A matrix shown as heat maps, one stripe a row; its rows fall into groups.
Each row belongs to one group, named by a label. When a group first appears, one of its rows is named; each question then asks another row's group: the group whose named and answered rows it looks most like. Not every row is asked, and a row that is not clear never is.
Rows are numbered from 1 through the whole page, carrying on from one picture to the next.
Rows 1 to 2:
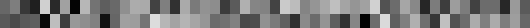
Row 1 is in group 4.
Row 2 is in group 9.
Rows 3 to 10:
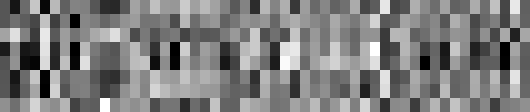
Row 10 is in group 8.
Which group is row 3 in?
9
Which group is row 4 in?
4
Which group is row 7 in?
4
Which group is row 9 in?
9
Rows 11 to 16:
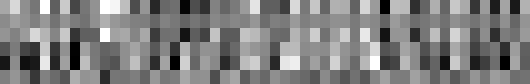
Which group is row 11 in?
8
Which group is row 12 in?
8
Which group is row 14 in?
4
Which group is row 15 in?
4
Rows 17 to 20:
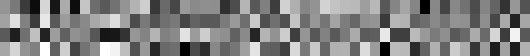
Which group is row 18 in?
8
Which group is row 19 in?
9
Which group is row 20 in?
8
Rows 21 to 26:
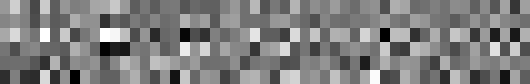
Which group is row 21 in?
8
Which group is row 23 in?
8
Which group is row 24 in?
9
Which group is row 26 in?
4
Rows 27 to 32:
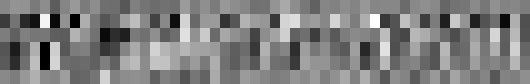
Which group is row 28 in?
4
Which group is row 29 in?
9
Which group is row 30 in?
9
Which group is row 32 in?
8
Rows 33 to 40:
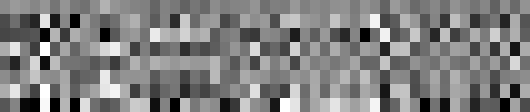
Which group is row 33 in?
8
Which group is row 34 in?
4
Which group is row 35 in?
9
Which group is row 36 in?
8
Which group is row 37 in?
9
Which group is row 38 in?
8
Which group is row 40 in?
4
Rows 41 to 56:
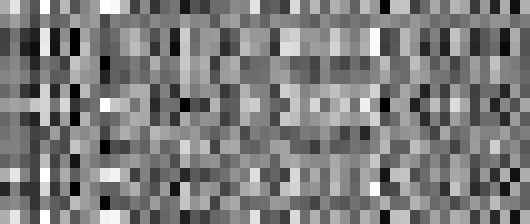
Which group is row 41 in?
8
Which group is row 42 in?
9
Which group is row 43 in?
4
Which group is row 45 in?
9
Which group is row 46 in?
9
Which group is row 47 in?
4
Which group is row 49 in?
4
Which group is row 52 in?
4
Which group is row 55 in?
9
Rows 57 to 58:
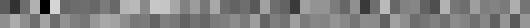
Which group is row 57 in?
9
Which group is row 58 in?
8
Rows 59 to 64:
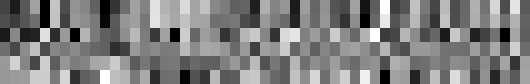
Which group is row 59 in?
9
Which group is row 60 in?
9
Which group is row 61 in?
4
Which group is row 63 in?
8
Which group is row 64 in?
8
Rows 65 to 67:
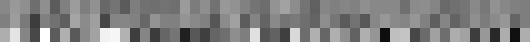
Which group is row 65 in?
9
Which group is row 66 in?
9
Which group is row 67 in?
8
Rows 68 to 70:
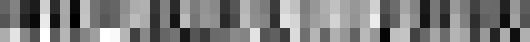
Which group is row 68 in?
4
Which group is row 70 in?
8
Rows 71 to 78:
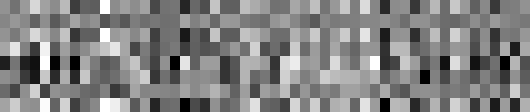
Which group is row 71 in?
8
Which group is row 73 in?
8
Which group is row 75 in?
4
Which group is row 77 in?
9
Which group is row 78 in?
8
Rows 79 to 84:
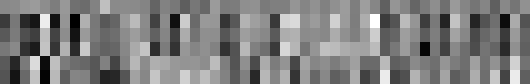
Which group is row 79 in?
8
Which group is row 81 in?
4
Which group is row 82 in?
4
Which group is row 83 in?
9
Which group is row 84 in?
9
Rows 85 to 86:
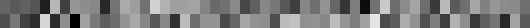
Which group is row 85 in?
9
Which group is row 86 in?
4
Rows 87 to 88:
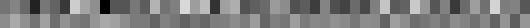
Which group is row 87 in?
9
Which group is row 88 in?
8
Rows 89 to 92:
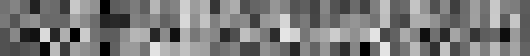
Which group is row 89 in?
9
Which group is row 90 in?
9
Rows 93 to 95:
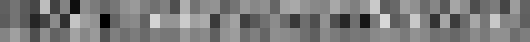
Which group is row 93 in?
4
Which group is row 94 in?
9
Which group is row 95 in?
9
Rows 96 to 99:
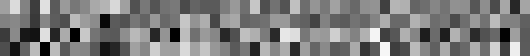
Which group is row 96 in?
8
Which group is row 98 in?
4
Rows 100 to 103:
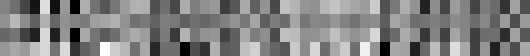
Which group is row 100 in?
4
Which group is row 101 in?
8
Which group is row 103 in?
8
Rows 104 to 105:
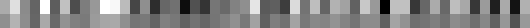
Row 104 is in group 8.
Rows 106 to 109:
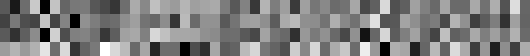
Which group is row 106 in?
9
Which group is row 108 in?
9
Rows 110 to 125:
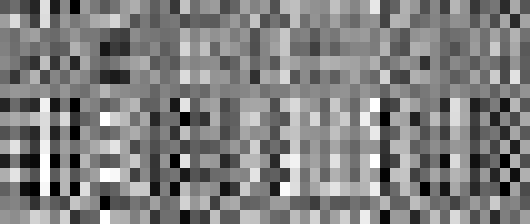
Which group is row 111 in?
8
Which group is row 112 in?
9
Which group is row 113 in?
9
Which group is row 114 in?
4
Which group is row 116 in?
8
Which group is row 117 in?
4
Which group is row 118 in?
8
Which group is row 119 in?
4
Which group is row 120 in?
8
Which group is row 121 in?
4
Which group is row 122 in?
8
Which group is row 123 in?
4
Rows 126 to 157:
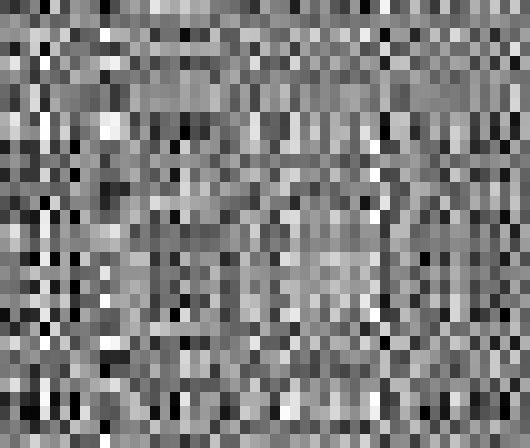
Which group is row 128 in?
8
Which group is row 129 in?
9
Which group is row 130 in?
8
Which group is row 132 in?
9
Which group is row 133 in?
9
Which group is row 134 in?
8
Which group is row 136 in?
4
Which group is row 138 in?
4
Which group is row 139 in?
9
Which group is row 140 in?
9
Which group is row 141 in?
4
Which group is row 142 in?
8
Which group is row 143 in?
8
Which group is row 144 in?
4
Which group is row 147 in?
8
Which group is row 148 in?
4
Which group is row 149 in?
9
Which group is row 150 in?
8
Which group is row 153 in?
8
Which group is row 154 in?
4
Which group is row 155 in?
4
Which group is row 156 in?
9
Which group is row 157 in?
8
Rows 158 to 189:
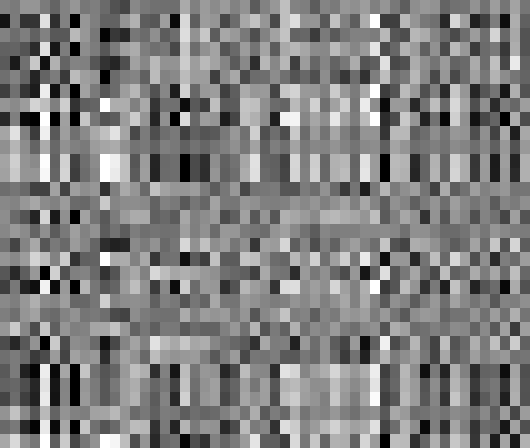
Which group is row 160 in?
9
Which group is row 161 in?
4
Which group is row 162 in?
9
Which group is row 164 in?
4
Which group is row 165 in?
8
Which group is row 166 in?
4
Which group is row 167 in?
8
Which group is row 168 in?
8
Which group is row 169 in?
8
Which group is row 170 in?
8
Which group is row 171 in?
9
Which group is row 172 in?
8
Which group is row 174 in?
9
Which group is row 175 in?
9
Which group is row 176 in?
8
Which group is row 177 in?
9
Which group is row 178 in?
4
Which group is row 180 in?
9
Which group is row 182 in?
9
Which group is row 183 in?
9
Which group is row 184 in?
4
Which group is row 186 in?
4
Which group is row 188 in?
4
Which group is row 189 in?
8
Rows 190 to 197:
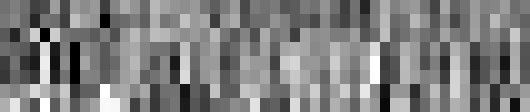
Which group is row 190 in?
9
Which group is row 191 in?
9
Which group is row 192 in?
9
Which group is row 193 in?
4
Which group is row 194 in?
4
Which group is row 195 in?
4
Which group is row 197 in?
8
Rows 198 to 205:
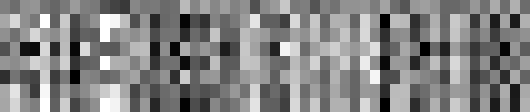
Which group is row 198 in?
9
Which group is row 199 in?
8
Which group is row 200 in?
8
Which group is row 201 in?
4
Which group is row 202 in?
8
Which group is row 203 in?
4
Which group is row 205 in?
8
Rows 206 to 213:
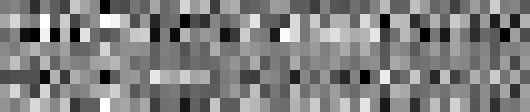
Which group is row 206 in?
9
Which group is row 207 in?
8
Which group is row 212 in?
8
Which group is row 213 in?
8
